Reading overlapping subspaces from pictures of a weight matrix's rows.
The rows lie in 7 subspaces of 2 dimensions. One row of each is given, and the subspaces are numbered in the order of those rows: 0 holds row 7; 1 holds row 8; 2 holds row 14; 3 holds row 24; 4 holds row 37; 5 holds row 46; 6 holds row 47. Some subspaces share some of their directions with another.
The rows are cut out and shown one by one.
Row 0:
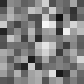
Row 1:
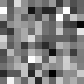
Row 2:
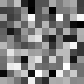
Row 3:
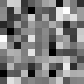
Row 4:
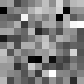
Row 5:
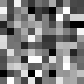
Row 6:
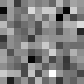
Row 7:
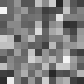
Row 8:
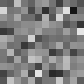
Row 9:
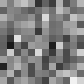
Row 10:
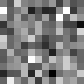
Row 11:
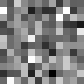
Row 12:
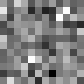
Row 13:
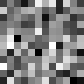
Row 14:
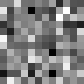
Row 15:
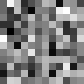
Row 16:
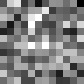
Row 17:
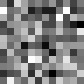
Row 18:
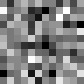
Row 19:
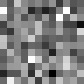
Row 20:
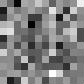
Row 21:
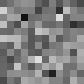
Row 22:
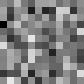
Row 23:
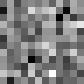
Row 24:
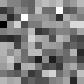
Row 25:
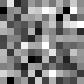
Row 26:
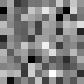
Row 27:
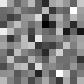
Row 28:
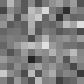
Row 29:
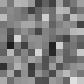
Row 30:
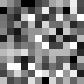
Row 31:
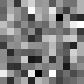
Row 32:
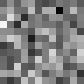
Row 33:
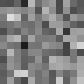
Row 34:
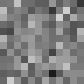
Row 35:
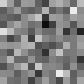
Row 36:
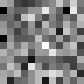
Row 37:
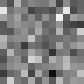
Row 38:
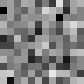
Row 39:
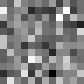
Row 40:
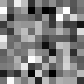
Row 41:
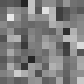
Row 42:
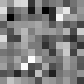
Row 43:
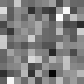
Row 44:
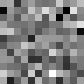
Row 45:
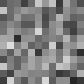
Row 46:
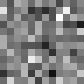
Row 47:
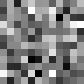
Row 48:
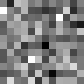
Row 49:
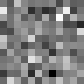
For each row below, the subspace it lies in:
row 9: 0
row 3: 2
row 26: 6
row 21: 3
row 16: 5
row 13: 0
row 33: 4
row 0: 1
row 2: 6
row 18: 5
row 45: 0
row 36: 6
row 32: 3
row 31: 6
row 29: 0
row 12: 4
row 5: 6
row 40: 4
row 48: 2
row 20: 5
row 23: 1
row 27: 1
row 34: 5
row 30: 6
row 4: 3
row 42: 4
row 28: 5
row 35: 1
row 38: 0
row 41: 4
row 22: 3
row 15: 2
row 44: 1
